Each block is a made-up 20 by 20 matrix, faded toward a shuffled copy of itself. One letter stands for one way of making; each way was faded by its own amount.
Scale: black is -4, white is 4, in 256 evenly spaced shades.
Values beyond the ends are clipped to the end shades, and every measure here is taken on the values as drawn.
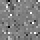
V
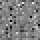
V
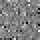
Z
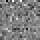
Z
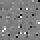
V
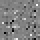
V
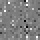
V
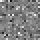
Z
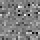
Z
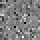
V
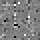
V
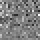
Z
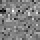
Z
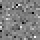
V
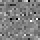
Z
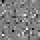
V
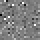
V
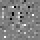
V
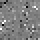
V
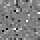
V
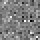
Z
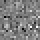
Z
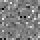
V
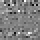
Z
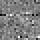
Z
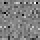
Z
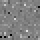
V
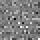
Z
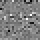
Z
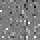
V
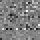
Z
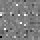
V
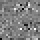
Z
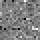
Z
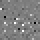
V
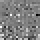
Z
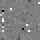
V
